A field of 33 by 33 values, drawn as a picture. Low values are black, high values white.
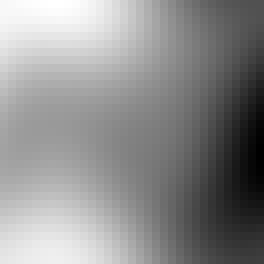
Slope: up to the left. Ninth with the highest average: top left. Grain: smooth.
